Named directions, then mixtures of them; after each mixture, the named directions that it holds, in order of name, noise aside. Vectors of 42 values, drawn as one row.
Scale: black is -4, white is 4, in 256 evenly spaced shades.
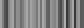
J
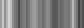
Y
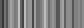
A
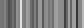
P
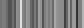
P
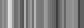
A, Y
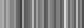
A, P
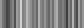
J, P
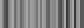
J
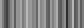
J, P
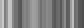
J, Y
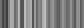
A, J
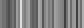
P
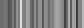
P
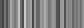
A
